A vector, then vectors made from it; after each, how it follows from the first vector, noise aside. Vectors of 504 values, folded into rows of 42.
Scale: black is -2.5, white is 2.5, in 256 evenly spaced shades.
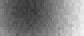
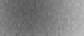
shrunk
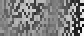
sign-scrambled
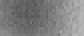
shrunk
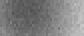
shrunk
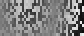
sign-scrambled
